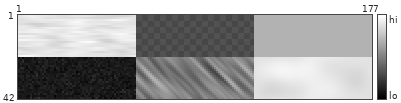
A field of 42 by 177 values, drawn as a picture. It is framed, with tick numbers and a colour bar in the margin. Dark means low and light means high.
The table splits into 2 rows of 3 panels. Panel 1,1: very high, streaked across, faint in contrast. Panel 1,2: low, checkered, faint in contrast. Panel 1,3: high, flat. Panel 2,1: very low, fine-grained, faint in contrast. Panel 2,2: middling, slanting down to the right. Panel 2,3: very high, smooth, faint in contrast.
